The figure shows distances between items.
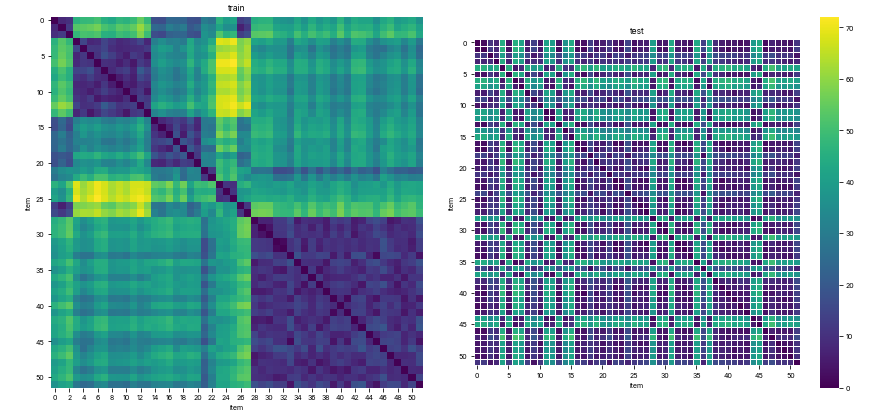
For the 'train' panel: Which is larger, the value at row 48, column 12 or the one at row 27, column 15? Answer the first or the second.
the first
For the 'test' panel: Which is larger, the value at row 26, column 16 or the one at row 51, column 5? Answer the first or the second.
the second
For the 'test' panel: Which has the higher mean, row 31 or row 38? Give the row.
31
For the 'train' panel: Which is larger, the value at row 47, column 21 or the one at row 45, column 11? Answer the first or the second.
the second
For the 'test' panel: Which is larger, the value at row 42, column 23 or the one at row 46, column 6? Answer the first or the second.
the second
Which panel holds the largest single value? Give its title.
train
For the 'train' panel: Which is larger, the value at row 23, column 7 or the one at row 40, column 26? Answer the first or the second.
the first
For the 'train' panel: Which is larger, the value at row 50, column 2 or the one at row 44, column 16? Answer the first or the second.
the first
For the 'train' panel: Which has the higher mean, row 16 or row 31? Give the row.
16
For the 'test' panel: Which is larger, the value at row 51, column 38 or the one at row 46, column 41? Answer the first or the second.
the first
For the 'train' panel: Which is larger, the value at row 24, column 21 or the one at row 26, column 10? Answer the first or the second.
the second
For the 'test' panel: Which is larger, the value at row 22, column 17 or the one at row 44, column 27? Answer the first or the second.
the second
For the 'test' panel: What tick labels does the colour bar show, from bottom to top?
0, 10, 20, 30, 40, 50, 60, 70
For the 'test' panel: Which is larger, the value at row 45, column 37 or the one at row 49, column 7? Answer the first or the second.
the second
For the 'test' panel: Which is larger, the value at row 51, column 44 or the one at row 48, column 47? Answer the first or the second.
the first
